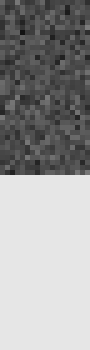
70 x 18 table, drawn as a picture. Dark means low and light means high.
The table splits into 2 rows of 1 panel. Panel 1,1: low, fine-grained. Panel 2,1: very high, flat.
